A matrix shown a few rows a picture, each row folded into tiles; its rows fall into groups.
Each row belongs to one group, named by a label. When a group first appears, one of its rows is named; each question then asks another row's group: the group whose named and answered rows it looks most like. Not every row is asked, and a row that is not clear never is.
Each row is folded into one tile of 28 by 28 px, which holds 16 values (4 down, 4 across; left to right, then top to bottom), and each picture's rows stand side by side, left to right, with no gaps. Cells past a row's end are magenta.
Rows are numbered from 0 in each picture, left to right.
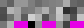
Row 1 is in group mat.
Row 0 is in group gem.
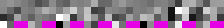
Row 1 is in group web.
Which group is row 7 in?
gem
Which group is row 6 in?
gem
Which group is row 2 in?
mat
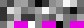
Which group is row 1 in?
web
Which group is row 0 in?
gem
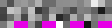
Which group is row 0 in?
gem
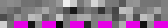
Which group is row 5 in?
mat
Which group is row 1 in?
mat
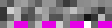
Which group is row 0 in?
gem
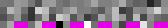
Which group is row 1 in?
gem
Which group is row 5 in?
web
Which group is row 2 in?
mat
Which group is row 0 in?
gem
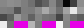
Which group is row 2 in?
web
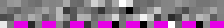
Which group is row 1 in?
mat
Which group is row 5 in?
mat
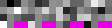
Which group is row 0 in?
web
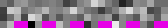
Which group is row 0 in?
gem
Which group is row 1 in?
mat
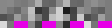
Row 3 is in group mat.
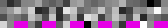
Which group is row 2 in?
gem
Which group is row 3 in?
mat
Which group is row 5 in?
web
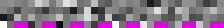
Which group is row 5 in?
web
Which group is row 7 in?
web
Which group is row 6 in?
gem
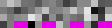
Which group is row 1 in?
mat
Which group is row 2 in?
web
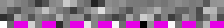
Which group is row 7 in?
gem
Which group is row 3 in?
web
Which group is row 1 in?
web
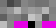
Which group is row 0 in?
web
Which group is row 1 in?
mat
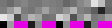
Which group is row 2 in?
mat
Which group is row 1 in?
mat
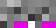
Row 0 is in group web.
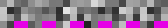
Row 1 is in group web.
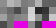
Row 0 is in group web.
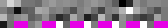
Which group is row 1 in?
gem
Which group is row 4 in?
web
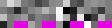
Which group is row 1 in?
web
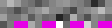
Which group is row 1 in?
web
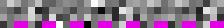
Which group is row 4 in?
gem
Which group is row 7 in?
gem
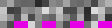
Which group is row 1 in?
web
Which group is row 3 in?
gem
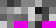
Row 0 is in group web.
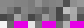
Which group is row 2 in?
gem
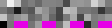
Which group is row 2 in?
gem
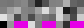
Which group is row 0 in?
mat
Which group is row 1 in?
web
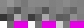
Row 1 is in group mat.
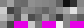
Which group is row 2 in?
web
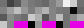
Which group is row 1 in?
mat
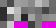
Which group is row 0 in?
gem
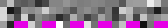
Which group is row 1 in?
web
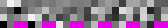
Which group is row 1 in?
mat
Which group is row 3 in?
gem
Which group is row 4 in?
gem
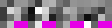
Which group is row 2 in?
gem
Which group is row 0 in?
gem
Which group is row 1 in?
gem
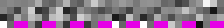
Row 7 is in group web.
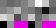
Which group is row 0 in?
mat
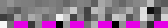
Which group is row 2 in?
mat
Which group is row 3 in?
gem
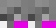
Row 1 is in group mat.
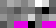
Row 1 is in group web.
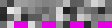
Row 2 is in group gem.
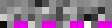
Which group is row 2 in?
gem
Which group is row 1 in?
web
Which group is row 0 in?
mat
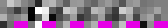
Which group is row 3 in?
gem
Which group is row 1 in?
gem
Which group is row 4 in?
gem
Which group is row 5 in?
mat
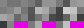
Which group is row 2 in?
gem
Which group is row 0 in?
mat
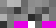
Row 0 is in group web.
